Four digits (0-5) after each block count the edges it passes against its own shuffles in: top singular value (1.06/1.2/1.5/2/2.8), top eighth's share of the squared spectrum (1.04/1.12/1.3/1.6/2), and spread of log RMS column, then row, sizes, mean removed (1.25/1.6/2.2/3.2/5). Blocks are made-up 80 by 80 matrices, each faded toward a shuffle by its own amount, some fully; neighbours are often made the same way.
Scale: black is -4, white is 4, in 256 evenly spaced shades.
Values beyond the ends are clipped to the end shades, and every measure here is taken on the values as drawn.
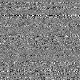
2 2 0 4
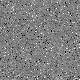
1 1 0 0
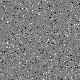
0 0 0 0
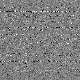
2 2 0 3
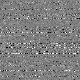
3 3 0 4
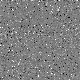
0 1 0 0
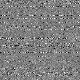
2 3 0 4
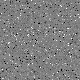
1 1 0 0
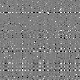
5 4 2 3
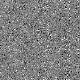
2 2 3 0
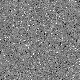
0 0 0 0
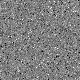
0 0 0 0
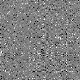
4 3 2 1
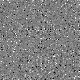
3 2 1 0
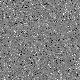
2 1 0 0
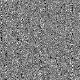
1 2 3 0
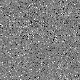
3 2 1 1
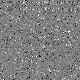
2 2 0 1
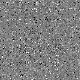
1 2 2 2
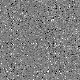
1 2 1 1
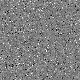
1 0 0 0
